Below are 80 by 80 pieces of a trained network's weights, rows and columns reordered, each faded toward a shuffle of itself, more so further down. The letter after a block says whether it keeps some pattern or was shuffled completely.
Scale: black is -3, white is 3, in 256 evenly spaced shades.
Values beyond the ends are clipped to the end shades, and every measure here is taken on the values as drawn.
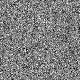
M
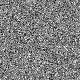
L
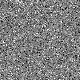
L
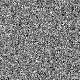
M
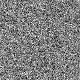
L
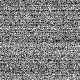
M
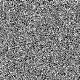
M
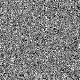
M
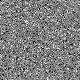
L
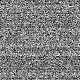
M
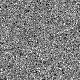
L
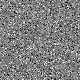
L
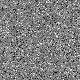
L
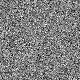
L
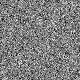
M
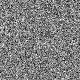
L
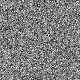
M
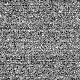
M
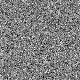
L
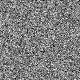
L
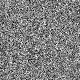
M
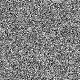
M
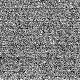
M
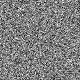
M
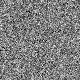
L
